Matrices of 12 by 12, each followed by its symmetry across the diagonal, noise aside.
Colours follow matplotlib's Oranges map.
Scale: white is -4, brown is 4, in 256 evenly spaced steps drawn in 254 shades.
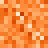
neither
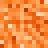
antisymmetric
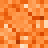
symmetric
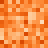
neither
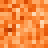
neither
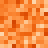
symmetric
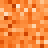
antisymmetric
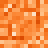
symmetric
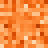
antisymmetric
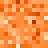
neither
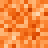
symmetric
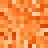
antisymmetric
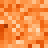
neither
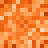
symmetric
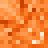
symmetric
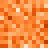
antisymmetric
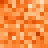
neither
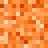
antisymmetric
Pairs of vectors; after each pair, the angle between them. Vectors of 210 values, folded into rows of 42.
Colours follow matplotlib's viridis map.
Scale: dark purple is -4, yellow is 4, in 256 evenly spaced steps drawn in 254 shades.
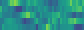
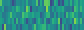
orthogonal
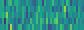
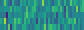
nearly opposite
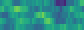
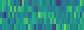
partly aligned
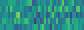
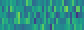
nearly parallel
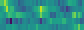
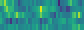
nearly parallel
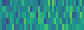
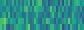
partly opposed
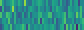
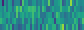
orthogonal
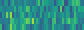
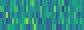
partly aligned
